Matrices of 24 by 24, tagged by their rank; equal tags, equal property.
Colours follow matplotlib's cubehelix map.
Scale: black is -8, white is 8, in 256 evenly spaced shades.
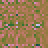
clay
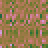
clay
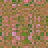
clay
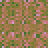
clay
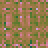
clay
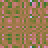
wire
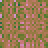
clay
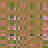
wire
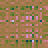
wire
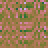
clay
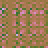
wire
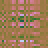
wire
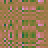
wire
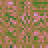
clay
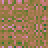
clay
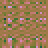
wire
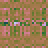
wire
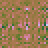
clay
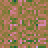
clay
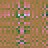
wire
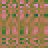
wire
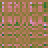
wire
